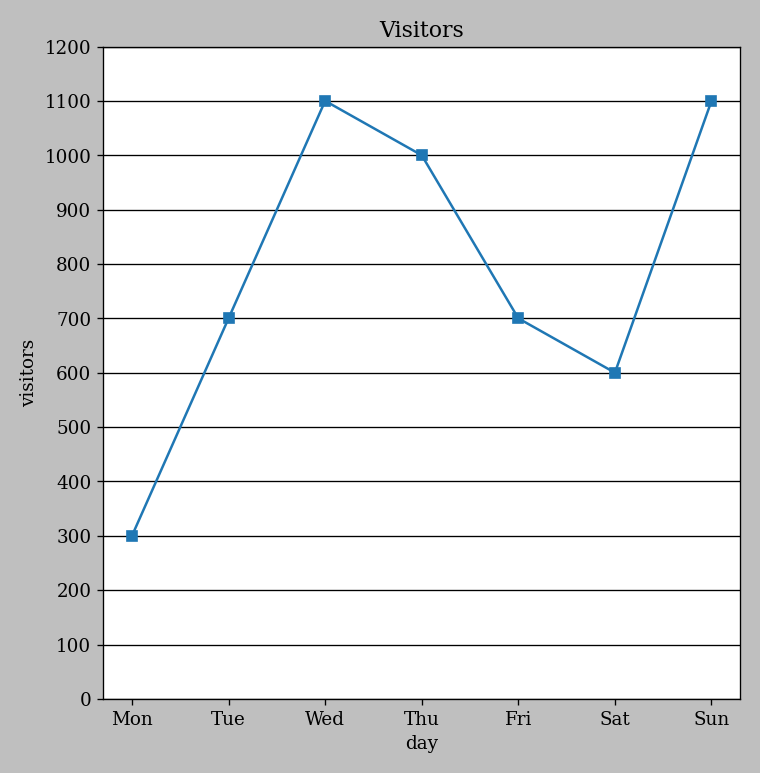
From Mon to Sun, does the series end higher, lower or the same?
higher
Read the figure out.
Title: Visitors
x-axis: day, ticks Mon Tue Wed Thu Fri Sat Sun
y-axis: visitors, ticks 0 100 200 300 400 500 600 700 800 900 1000 1100 1200
Values:
300 700 1100 1000 700 600 1100
